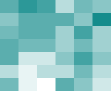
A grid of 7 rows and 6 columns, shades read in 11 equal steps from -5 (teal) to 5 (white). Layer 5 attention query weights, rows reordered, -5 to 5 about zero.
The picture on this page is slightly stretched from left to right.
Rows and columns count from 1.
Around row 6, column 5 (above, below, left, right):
-3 0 2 2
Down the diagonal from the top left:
-2 -2 -2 1 -3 2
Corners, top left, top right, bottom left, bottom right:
-2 0 -1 3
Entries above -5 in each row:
6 5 6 6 6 6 6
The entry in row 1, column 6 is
0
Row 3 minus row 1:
1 2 1 -1 -2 1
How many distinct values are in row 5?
4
